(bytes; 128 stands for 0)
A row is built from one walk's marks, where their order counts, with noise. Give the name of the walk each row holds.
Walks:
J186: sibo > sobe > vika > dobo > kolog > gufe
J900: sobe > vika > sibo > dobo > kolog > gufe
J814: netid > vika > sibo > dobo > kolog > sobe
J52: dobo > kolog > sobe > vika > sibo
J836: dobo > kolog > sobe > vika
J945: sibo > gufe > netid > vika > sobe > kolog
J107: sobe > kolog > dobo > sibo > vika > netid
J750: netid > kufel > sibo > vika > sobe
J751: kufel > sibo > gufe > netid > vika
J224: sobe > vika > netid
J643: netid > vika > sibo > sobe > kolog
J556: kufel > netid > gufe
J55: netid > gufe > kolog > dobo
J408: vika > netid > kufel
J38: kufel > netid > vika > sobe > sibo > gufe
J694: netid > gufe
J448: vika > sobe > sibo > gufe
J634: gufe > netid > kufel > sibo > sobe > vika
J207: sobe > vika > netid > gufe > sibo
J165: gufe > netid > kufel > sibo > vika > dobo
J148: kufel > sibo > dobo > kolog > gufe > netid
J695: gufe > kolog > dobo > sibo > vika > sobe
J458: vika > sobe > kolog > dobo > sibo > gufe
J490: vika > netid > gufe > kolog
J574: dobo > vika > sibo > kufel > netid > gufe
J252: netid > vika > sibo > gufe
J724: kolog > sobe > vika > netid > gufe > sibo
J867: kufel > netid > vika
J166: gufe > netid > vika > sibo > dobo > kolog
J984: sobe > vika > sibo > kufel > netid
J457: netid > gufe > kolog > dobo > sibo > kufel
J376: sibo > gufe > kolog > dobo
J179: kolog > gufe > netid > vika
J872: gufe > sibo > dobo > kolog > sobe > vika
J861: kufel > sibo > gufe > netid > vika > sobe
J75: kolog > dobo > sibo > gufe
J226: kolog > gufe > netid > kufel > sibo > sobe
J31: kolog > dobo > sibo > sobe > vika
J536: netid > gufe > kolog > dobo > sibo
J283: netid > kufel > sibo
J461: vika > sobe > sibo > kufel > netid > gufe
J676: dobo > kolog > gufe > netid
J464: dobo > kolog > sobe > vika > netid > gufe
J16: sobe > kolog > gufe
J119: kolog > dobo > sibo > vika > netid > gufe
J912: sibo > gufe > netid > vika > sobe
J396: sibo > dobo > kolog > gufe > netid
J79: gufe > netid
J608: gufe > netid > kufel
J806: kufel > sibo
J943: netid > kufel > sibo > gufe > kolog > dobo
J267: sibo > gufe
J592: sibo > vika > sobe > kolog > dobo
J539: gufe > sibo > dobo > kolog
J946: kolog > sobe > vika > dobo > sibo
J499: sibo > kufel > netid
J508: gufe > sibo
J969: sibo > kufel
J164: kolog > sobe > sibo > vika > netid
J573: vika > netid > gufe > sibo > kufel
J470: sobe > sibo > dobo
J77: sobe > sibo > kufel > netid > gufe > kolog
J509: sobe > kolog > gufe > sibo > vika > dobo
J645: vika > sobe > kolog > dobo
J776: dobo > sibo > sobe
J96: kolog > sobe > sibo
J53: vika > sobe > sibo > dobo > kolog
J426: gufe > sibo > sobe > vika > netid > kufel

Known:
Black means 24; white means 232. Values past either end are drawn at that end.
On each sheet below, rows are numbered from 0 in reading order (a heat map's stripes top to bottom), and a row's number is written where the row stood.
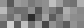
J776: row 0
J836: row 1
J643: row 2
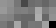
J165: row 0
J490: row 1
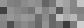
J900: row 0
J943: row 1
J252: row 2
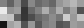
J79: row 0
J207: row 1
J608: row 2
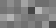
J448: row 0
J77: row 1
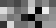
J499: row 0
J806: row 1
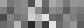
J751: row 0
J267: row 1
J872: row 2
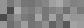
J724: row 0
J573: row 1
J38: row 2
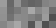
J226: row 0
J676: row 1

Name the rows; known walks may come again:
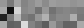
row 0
J96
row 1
J464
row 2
J574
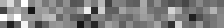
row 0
J694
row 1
J16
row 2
J645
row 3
J508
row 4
J509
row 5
J695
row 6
J499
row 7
J207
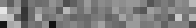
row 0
J79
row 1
J53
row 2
J984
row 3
J634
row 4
J426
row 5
J107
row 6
J408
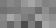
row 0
J458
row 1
J38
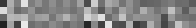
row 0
J969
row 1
J186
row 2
J448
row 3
J267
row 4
J539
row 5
J396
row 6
J912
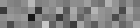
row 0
J900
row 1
J867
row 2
J52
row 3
J643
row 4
J724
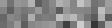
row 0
J872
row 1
J750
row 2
J252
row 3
J283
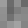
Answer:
J226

